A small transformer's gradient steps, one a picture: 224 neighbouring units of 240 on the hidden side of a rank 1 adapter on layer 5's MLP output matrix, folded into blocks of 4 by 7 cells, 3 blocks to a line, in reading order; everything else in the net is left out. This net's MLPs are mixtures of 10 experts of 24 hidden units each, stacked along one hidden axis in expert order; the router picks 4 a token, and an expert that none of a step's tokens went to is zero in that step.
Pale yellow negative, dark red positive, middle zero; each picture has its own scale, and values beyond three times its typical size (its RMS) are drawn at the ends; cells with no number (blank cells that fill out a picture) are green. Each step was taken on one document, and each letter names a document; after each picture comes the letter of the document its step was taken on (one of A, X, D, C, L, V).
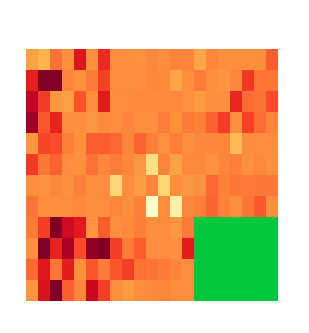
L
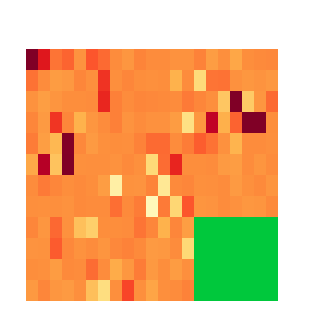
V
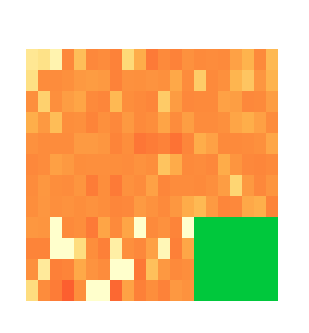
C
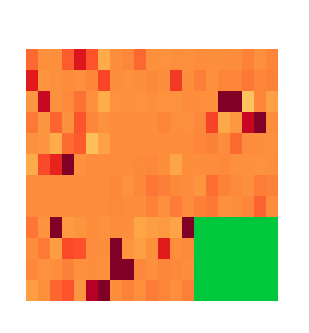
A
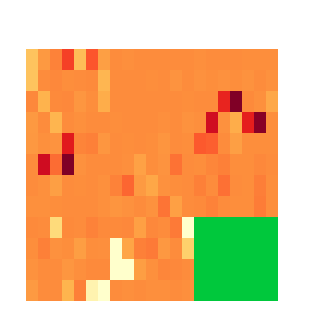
A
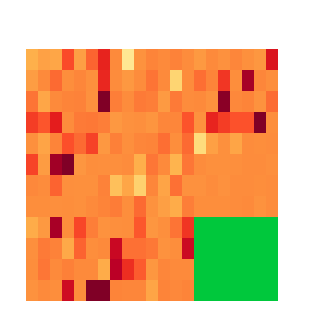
V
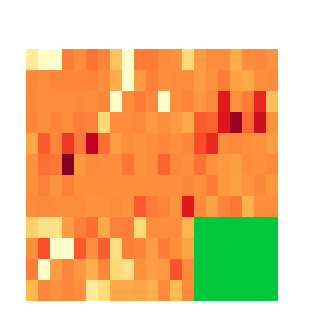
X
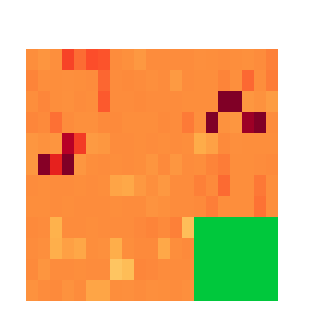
A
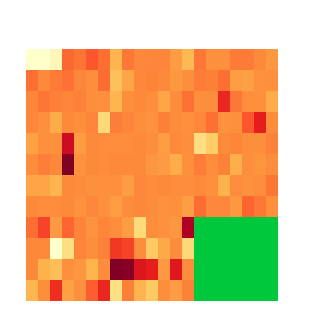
C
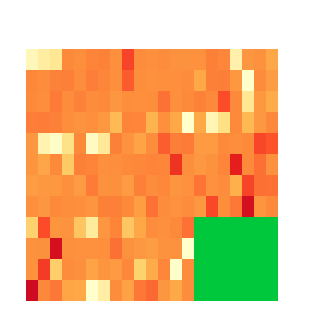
X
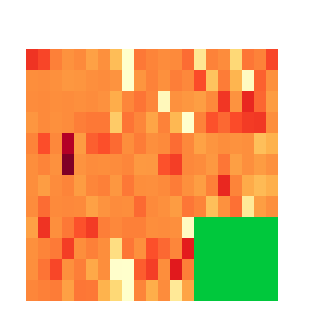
X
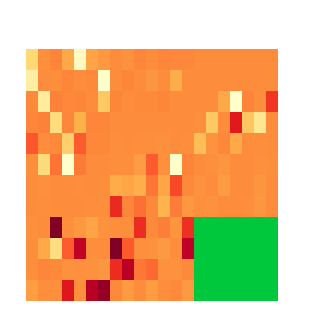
A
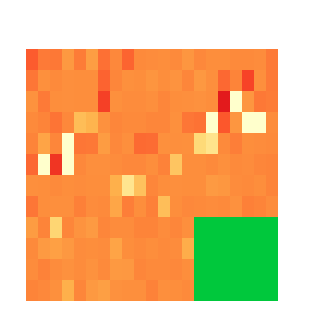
V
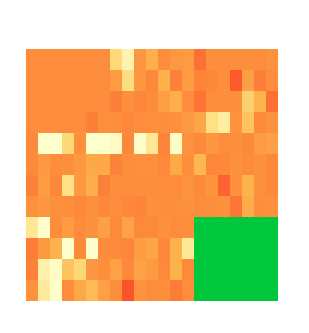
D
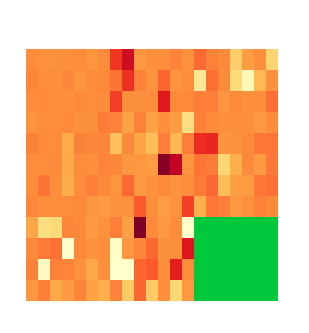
X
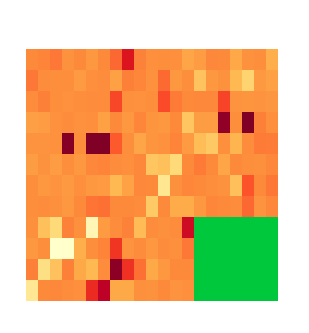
C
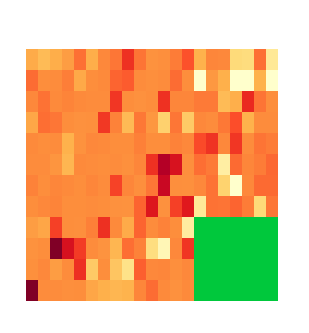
C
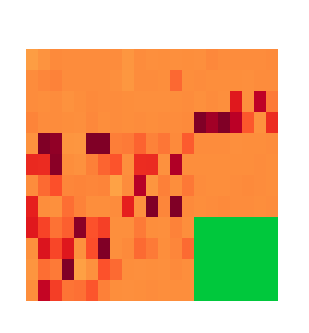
L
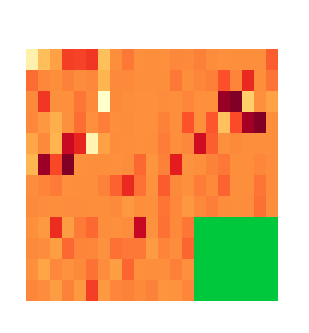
V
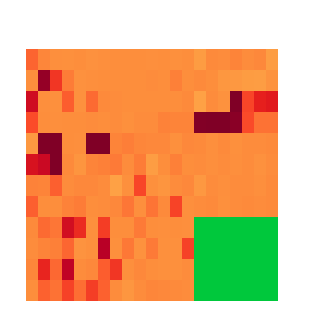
L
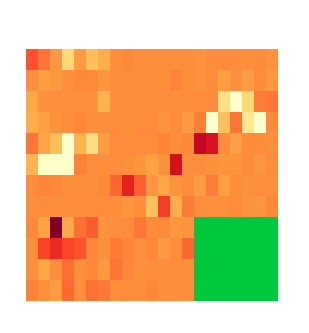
V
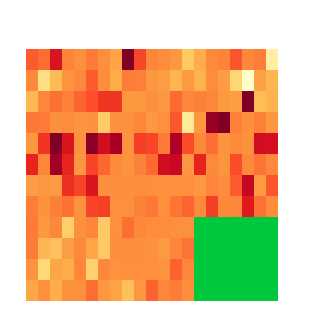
D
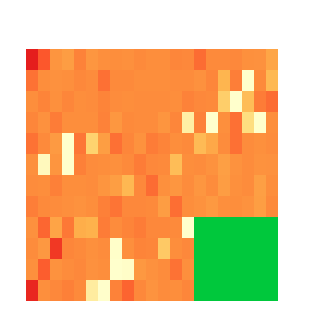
V
